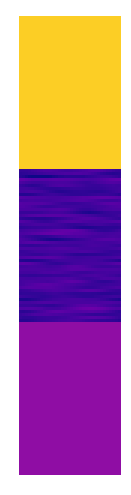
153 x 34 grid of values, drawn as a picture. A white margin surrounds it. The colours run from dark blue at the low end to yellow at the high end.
It is made of 3 by 1 panels. Panel 1,1: very high, flat. Panel 2,1: very low, streaked across, faint in contrast. Panel 3,1: low, flat.
